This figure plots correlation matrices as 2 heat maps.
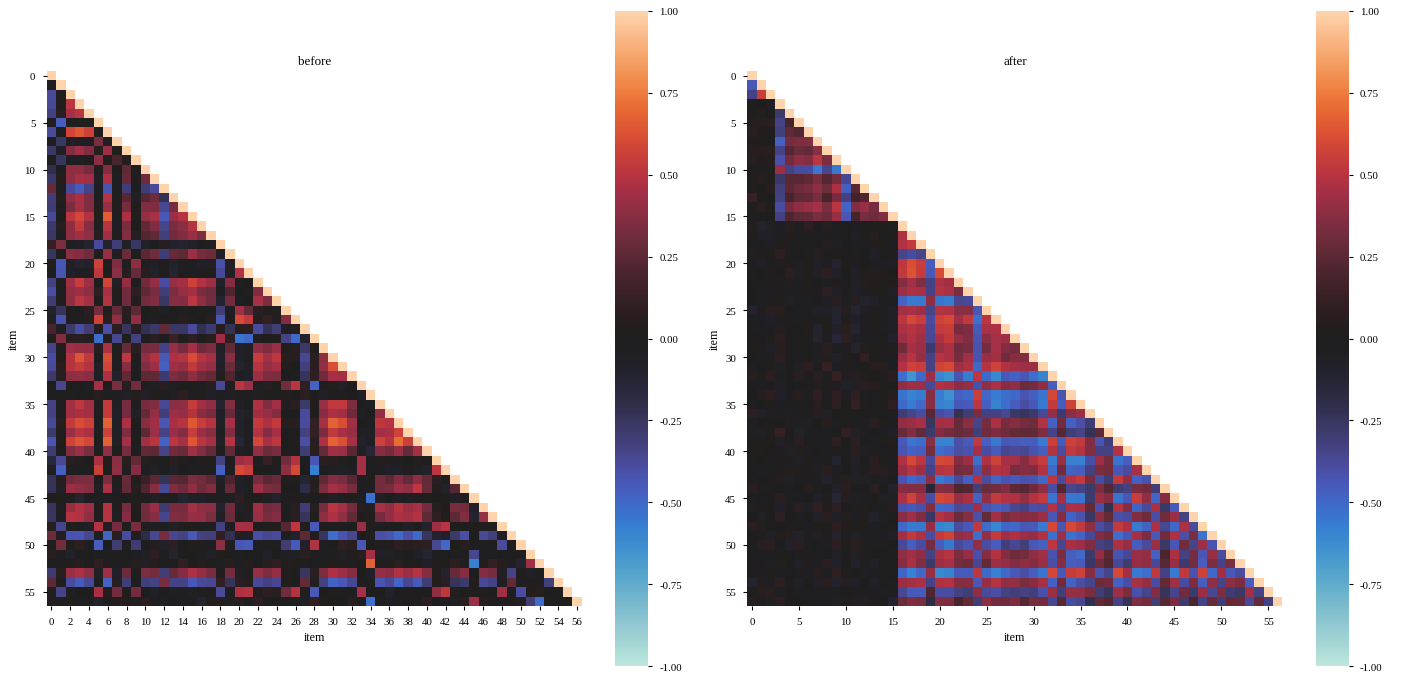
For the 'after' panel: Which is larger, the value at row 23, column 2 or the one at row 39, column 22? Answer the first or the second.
the first
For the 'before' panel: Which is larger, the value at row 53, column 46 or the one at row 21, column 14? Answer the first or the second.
the first
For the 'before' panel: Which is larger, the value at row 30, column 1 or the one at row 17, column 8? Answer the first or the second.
the second
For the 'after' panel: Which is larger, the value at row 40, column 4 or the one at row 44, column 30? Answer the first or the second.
the second
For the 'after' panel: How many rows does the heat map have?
57
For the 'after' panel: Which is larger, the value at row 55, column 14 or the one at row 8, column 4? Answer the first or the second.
the second
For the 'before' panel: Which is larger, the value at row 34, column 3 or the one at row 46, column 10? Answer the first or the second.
the second
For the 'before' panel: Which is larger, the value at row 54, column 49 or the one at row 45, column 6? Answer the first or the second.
the first
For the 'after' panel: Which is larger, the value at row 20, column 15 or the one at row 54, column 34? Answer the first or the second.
the first
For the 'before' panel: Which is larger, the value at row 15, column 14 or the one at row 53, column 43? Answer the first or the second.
the first
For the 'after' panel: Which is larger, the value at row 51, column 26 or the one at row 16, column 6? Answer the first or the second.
the first
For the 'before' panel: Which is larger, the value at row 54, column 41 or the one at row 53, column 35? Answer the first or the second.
the second
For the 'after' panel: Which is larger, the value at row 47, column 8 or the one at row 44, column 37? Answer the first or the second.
the second
